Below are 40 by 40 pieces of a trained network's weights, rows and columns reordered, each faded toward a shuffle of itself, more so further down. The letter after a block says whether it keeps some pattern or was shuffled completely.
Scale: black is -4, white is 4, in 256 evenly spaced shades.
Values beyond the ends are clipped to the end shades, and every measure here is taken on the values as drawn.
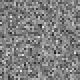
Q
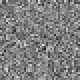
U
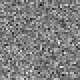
Q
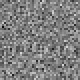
U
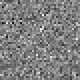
U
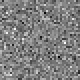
Q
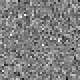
U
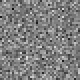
U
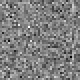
U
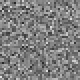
U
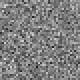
Q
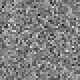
Q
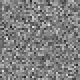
U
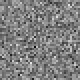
Q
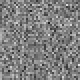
U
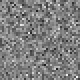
Q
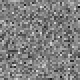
Q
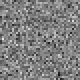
Q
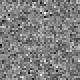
Q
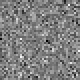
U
